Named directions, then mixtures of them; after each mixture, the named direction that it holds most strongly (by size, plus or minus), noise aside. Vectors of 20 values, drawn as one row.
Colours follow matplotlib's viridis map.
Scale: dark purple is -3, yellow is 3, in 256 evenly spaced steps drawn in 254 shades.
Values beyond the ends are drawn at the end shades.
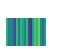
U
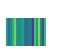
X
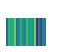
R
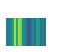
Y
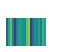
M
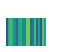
M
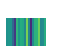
U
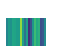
U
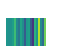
X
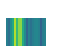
Y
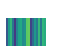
M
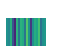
U
